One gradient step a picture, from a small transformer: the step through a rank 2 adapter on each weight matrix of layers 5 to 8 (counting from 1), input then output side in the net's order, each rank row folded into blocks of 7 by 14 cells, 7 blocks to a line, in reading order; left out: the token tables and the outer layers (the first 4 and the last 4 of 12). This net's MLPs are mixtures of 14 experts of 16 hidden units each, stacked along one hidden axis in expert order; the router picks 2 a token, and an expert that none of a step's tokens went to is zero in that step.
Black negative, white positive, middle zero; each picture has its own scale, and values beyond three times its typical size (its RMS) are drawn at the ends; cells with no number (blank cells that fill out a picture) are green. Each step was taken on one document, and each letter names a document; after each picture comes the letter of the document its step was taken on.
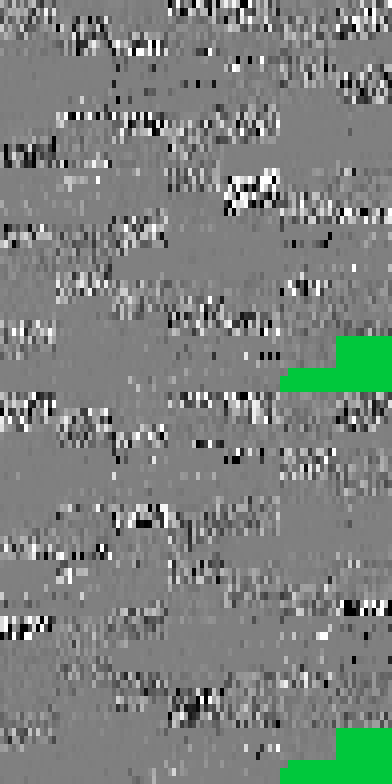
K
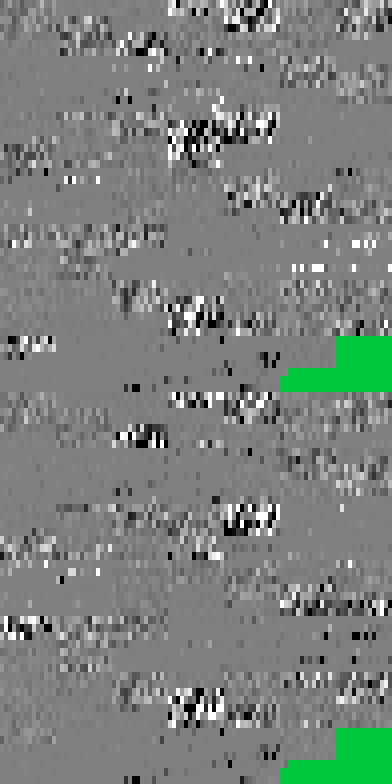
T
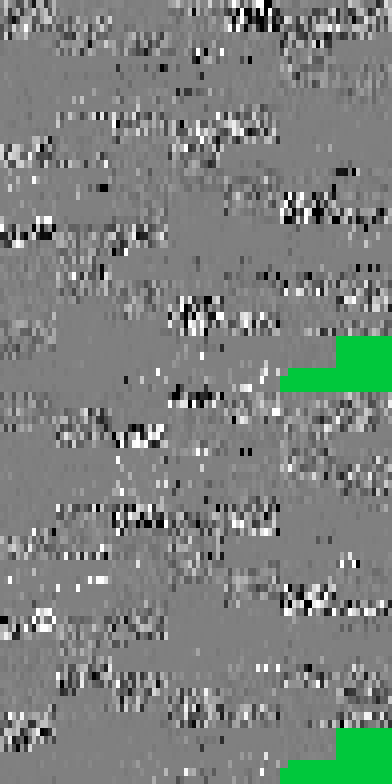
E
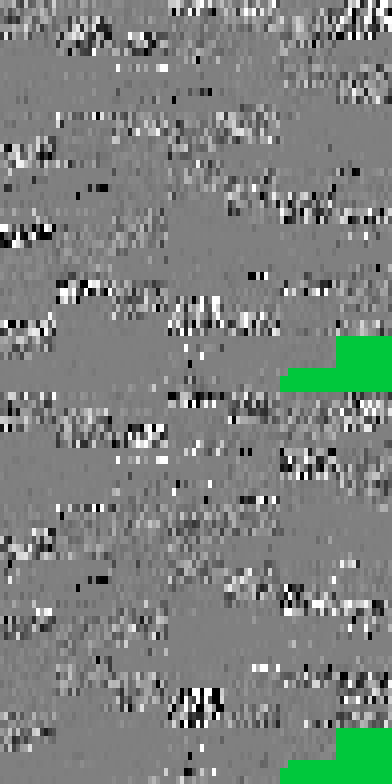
E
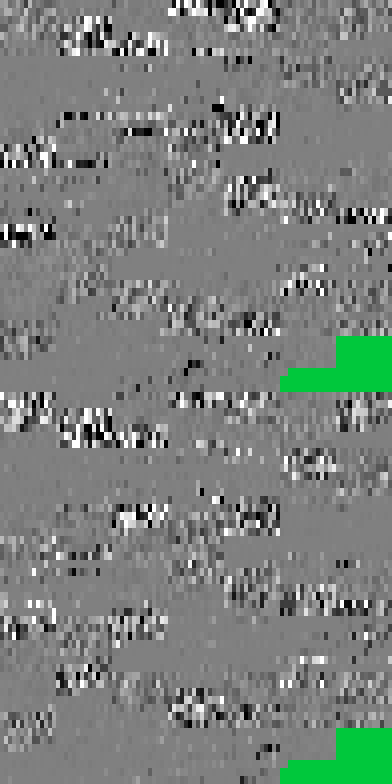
T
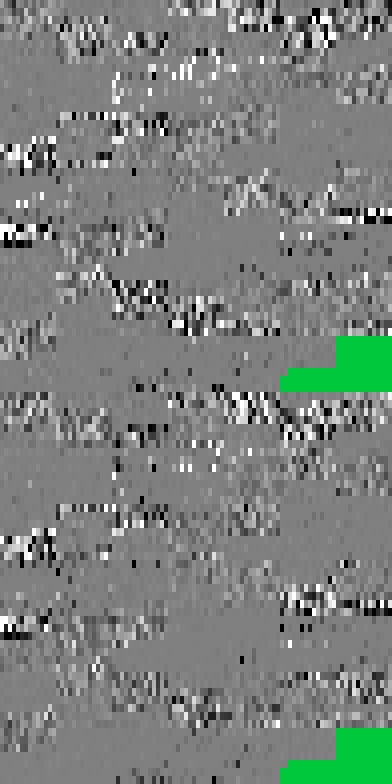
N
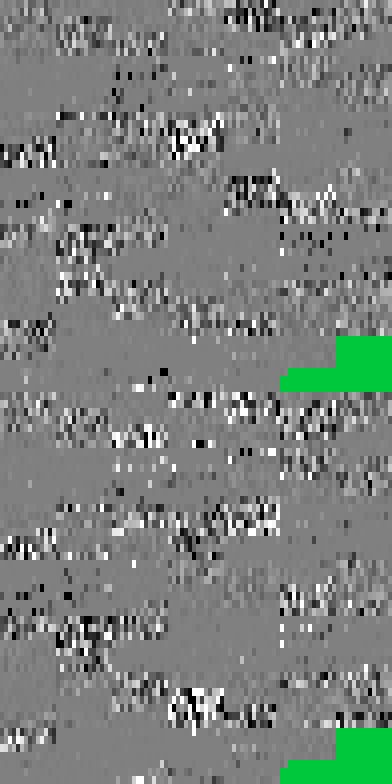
N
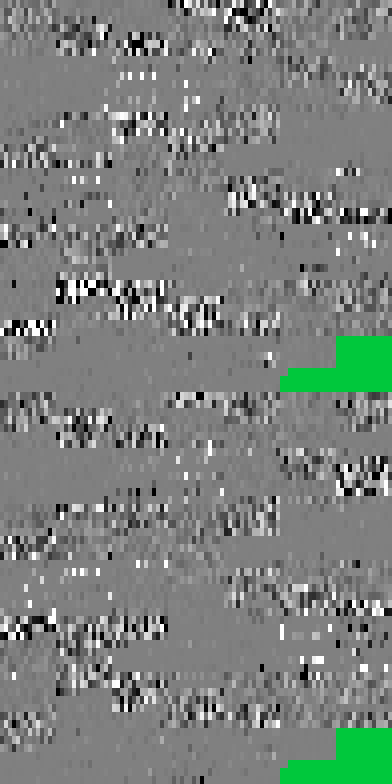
T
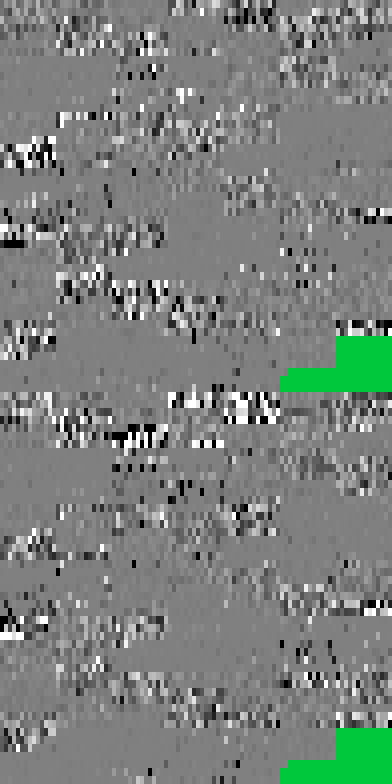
N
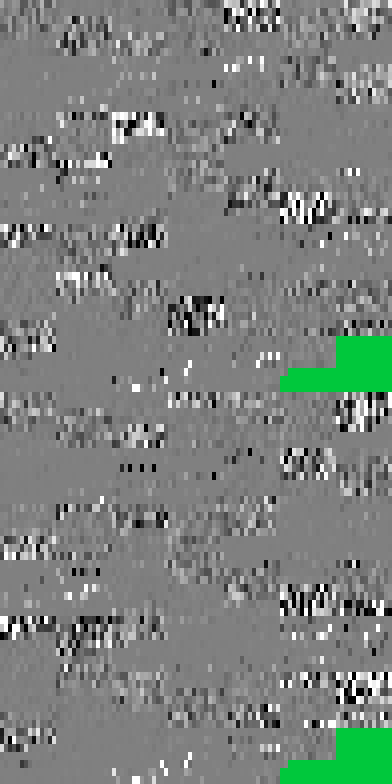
K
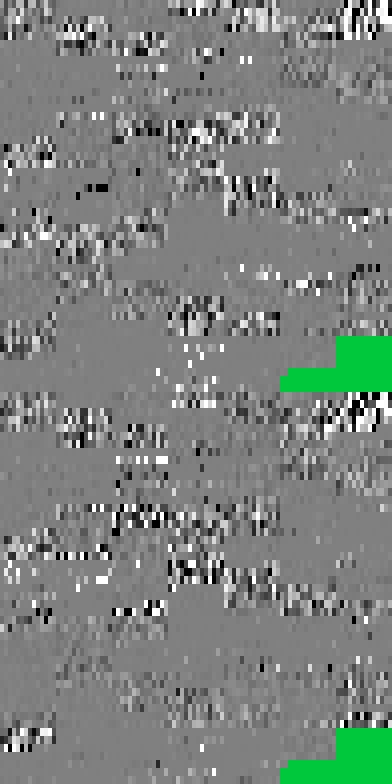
E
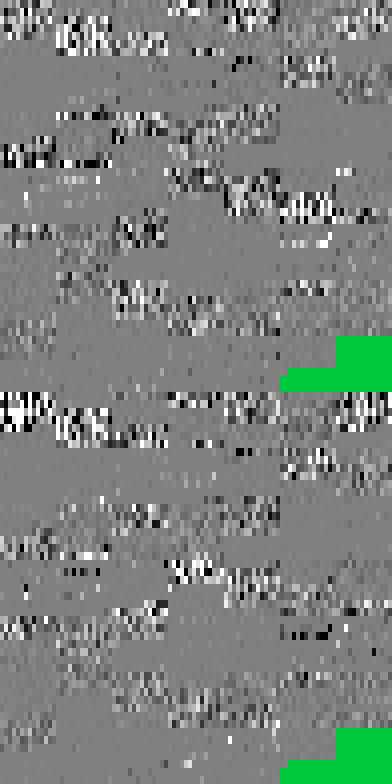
K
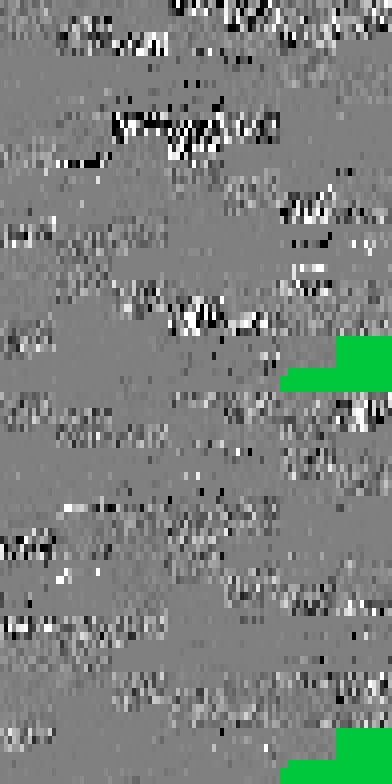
T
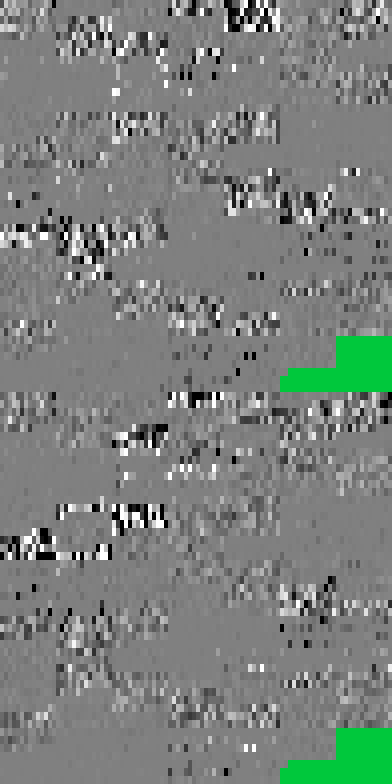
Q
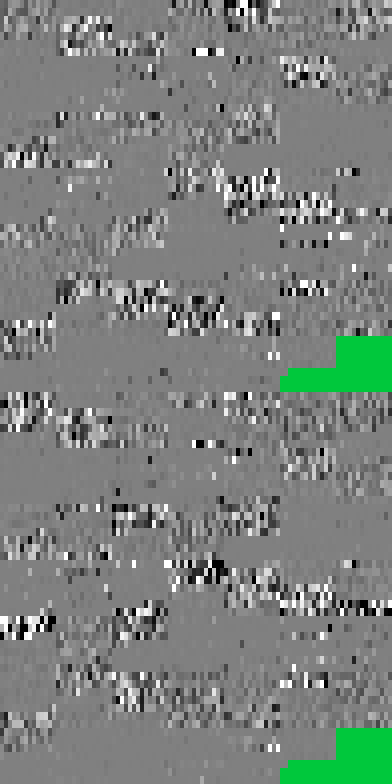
K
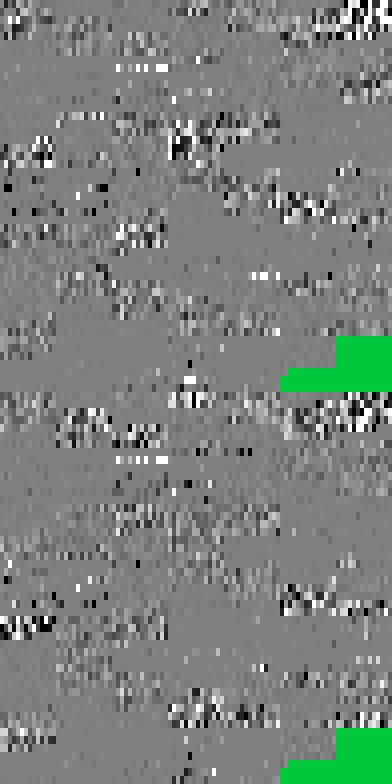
E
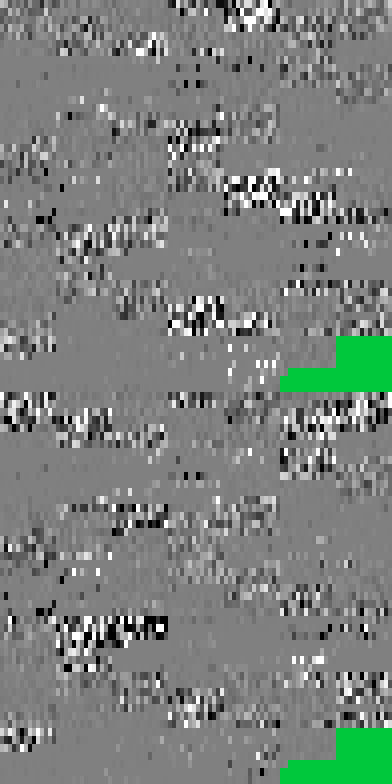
T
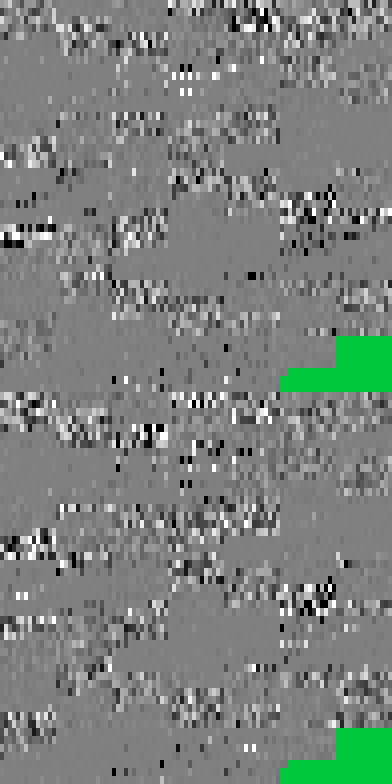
Q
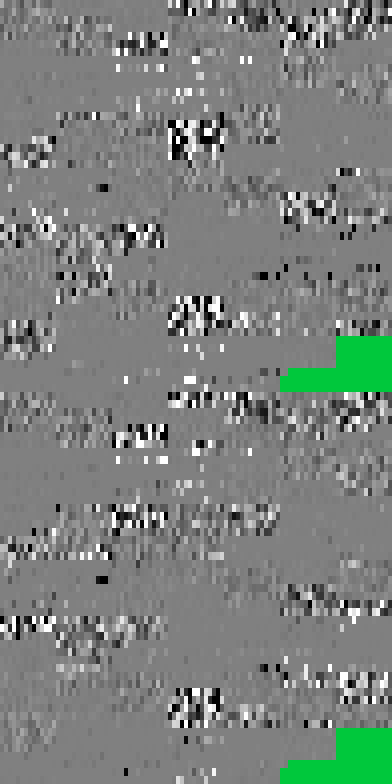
E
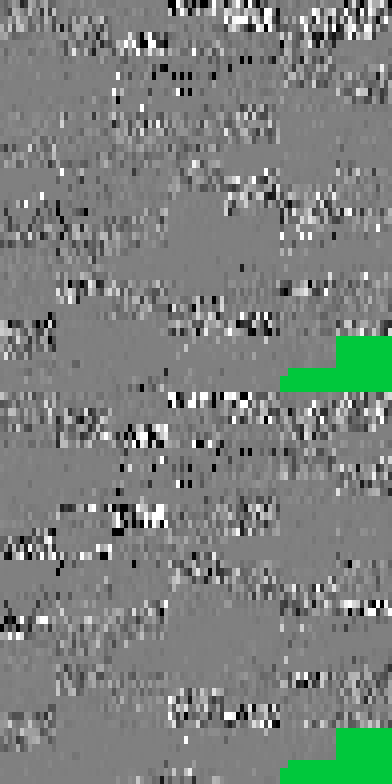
N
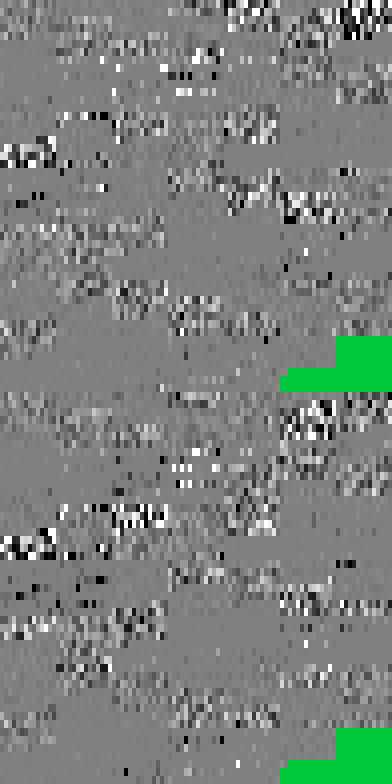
Q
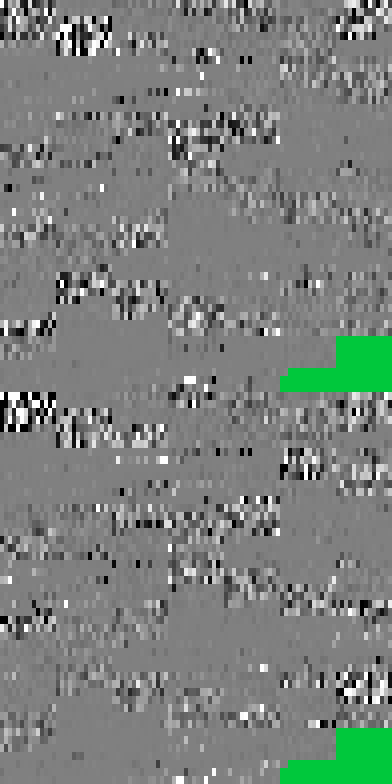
E
